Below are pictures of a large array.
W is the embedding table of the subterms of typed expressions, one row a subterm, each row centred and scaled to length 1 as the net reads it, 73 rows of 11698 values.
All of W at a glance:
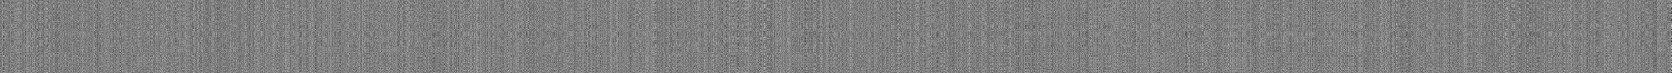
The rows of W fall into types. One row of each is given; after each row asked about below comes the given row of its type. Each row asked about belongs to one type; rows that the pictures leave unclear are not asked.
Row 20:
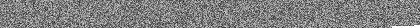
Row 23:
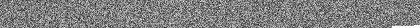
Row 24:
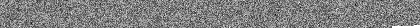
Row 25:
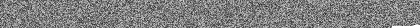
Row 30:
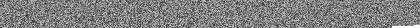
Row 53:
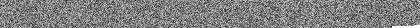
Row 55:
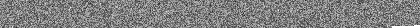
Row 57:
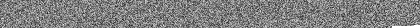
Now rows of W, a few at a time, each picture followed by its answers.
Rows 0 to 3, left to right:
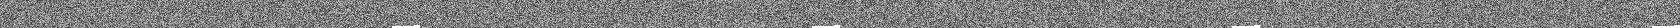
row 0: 24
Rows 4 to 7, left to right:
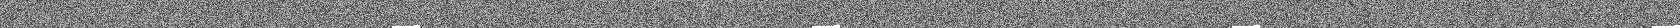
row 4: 24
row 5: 53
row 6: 30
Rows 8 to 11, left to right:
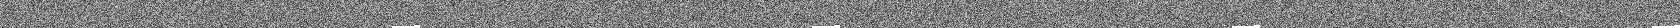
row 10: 30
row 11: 23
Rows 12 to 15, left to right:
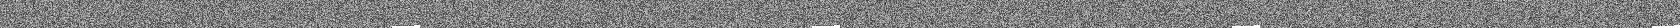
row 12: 20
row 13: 20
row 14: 24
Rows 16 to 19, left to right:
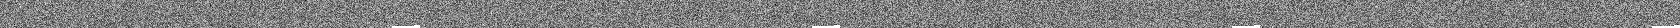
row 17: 57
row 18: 20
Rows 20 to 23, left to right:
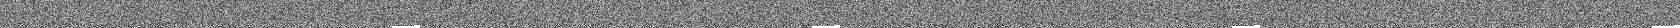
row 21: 23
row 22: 20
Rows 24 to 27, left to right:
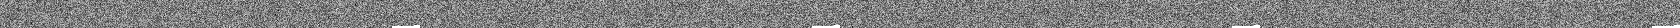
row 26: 25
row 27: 53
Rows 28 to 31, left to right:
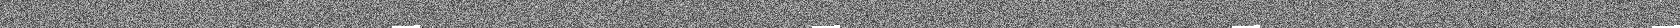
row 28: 23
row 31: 55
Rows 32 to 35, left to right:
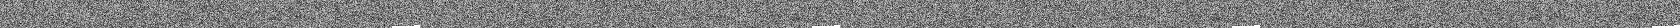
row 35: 53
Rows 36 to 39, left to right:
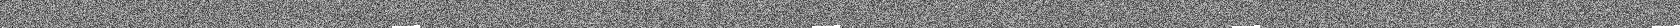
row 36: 57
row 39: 23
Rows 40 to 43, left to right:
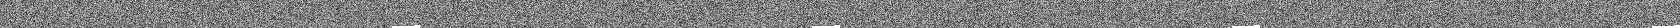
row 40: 20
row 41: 20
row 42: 30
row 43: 30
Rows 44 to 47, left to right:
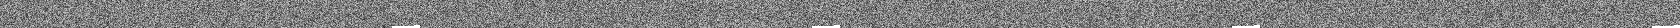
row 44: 55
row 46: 53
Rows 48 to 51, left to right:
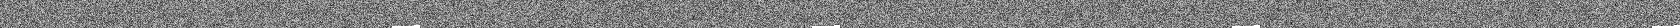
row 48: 30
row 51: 24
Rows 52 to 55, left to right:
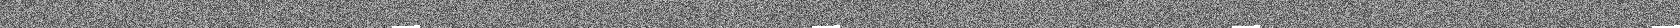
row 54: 23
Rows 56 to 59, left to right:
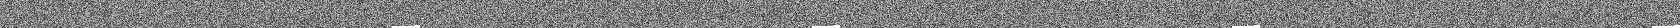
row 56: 55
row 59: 55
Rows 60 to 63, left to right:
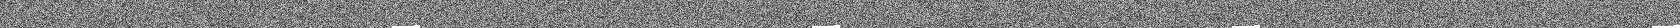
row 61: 57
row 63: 30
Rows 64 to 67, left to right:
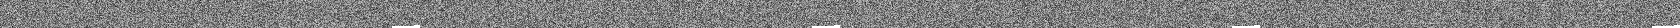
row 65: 23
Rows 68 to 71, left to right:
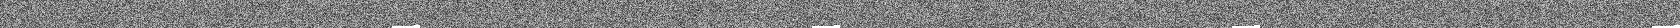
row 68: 25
